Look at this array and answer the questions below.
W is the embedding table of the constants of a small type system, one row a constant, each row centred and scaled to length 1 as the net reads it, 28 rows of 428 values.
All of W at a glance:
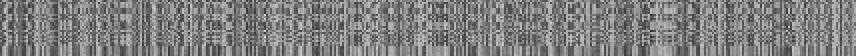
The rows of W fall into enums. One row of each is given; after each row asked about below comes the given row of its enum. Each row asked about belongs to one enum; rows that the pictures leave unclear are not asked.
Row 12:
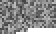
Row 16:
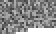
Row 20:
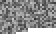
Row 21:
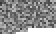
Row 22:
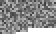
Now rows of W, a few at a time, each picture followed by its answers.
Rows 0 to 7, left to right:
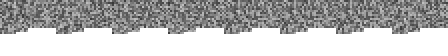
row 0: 12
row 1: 20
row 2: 21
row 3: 21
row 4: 16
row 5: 16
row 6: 16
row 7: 20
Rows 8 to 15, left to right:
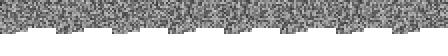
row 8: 21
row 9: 20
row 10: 22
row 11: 12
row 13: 16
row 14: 12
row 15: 20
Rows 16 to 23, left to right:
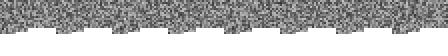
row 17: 22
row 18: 20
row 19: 22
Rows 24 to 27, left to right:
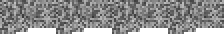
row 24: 12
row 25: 12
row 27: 12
